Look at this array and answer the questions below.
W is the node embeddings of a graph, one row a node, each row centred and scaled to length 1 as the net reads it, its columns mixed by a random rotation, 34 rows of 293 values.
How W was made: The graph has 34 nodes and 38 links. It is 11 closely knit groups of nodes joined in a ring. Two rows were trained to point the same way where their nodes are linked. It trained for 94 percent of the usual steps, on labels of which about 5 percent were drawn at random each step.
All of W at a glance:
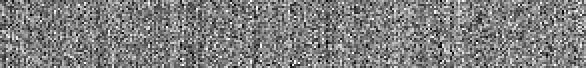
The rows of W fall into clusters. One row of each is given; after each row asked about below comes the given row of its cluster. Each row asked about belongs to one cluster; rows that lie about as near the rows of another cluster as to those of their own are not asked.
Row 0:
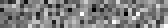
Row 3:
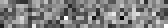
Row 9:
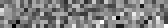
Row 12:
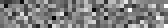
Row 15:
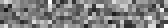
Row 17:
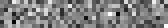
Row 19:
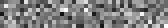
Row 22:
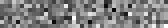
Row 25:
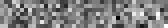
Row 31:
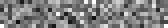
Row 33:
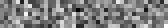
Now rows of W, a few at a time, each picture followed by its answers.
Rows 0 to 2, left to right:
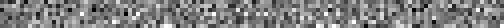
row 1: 25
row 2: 33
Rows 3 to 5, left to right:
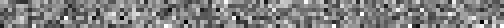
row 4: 31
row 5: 19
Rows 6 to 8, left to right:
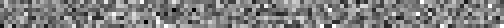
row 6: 3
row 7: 15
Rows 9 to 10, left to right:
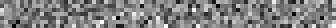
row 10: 0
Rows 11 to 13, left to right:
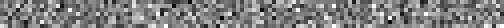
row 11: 25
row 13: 25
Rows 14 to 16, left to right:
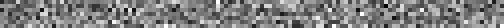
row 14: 0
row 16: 19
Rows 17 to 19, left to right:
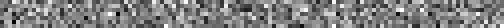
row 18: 33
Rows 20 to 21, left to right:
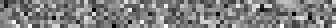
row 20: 12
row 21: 15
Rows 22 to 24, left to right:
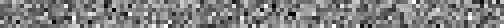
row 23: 22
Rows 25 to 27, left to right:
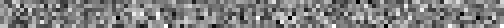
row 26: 3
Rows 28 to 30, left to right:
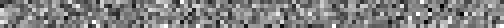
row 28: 9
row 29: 17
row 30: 22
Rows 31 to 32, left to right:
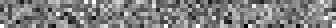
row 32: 17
